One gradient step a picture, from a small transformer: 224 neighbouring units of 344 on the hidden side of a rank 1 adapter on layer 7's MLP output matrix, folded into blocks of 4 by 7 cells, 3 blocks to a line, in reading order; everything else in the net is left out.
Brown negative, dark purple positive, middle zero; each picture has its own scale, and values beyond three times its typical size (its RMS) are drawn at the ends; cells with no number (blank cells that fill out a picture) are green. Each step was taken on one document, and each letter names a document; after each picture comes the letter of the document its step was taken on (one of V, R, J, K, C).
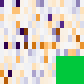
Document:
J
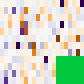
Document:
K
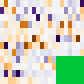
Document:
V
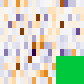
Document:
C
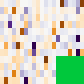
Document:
J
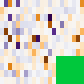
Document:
V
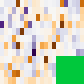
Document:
J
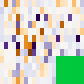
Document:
C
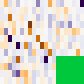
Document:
V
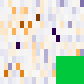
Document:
K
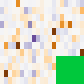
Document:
J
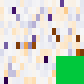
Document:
K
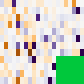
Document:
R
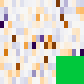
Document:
R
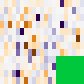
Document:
C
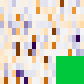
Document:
J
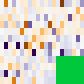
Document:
C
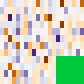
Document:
V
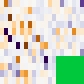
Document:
V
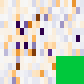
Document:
C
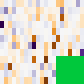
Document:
J
